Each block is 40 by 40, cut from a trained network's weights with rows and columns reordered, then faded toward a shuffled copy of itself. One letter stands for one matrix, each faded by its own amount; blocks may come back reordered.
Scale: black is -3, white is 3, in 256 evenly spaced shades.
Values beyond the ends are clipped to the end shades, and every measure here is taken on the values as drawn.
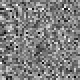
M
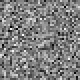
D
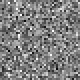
D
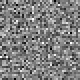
M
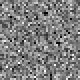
D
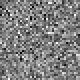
M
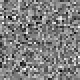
M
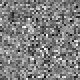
M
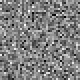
D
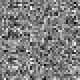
M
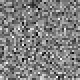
M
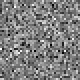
D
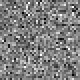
D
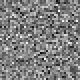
M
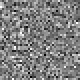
M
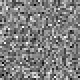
M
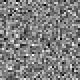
M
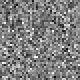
D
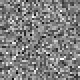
D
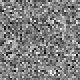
M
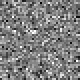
D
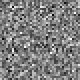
M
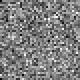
D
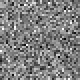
D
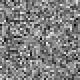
D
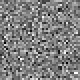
M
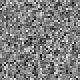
M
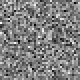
D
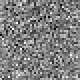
D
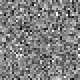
D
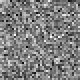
M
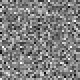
M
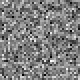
M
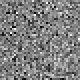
M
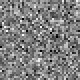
D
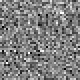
M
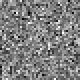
D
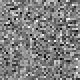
M
